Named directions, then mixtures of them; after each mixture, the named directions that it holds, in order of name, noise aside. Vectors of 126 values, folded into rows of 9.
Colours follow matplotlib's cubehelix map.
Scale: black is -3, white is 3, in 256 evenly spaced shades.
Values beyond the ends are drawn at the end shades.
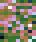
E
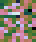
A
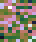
E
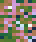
A, E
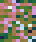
A, E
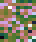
E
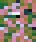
A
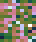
A, E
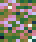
E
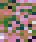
E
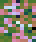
A, E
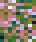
E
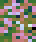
A, E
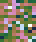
A, E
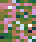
A, E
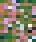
A, E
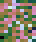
A, E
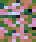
A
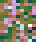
A, E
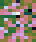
A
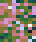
A, E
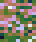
E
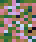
A, E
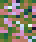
A, E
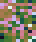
E
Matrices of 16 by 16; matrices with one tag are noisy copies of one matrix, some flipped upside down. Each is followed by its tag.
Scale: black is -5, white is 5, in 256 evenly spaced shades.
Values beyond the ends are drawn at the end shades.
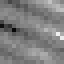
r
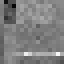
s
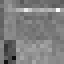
s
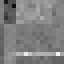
s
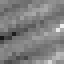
r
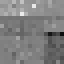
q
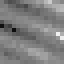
r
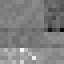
q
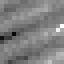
r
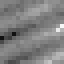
r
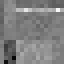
s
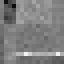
s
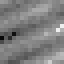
r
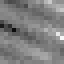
r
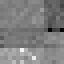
q
